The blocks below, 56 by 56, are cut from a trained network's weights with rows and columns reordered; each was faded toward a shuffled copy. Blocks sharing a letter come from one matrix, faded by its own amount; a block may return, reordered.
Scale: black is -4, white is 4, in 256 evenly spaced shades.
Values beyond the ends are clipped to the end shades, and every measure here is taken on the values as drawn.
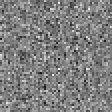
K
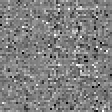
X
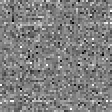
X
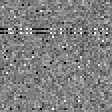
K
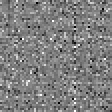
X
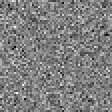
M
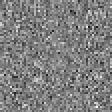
K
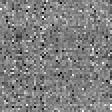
X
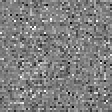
X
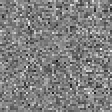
K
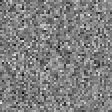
M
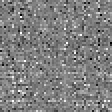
X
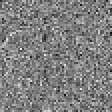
M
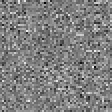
K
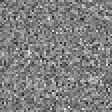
K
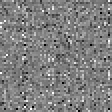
X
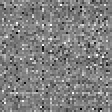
X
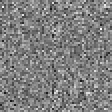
K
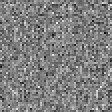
M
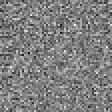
M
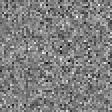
M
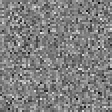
M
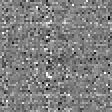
X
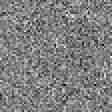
M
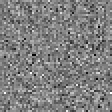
M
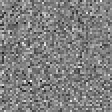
K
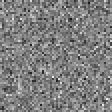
M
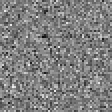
K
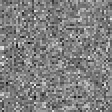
K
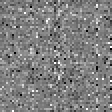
X
